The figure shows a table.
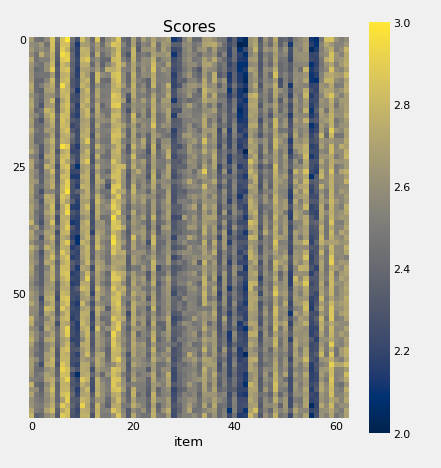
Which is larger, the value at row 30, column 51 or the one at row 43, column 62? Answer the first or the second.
the second
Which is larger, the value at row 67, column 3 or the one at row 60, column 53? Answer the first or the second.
the first
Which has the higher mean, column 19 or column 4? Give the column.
4
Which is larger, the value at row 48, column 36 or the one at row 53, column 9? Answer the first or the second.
the first
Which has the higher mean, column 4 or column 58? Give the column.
4
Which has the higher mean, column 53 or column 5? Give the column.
53
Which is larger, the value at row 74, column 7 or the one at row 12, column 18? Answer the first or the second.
the first
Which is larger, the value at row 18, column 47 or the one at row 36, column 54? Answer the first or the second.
the second
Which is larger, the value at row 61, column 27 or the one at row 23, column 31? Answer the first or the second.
the first
